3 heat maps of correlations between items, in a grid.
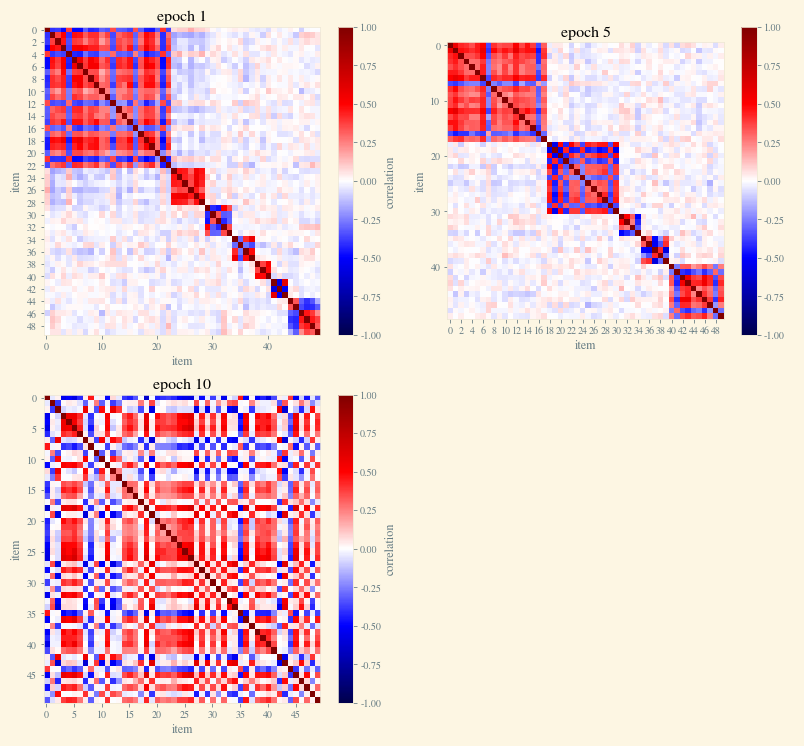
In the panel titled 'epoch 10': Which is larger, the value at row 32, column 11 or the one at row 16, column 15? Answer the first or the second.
the first
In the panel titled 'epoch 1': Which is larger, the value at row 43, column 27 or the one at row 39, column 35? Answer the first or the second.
the first
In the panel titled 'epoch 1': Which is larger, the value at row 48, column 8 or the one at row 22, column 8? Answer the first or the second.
the second
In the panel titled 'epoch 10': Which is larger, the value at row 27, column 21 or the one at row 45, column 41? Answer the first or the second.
the second
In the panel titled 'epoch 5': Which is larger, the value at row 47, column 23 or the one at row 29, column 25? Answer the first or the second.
the first
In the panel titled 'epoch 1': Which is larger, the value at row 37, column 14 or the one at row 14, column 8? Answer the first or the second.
the second
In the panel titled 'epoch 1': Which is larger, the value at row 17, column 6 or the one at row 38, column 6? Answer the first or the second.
the first
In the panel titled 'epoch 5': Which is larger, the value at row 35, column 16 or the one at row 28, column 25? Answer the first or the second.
the second
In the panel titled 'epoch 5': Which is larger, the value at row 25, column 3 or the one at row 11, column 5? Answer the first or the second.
the second
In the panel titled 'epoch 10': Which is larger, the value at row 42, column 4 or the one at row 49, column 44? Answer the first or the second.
the first
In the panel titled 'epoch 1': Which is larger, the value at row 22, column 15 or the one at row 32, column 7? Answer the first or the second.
the first
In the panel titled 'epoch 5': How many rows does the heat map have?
50
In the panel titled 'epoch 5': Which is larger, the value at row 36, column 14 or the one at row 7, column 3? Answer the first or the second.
the first
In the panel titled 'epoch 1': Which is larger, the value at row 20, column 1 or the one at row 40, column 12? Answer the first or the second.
the first
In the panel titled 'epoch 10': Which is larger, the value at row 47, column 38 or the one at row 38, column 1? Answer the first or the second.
the first
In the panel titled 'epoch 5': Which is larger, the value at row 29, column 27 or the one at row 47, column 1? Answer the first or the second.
the second
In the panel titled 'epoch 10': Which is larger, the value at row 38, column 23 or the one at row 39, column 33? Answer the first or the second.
the first
